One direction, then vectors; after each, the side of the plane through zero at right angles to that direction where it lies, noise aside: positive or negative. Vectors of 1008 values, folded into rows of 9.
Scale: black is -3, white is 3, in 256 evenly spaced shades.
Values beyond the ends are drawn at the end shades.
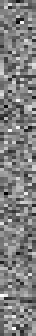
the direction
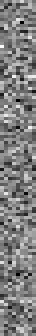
negative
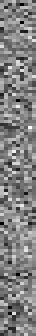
negative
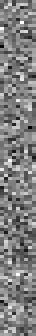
positive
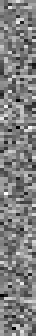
negative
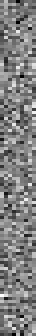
positive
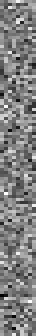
negative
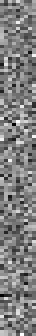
negative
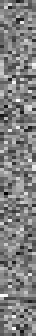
positive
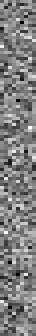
negative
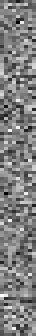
positive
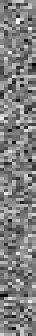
negative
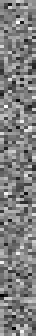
negative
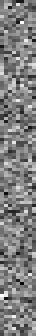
positive
